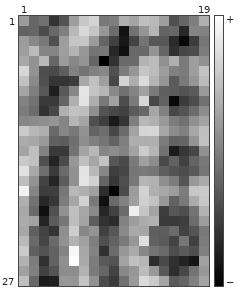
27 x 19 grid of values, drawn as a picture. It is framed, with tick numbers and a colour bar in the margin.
No single row or column stands out from its neighbours. Rings spread out from the bottom right. Stripes running up and down repeat 3 times from left to right. There is no overall slope.
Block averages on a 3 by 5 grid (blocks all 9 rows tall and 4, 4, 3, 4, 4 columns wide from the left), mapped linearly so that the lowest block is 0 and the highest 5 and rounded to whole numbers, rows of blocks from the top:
25141
34052
15041
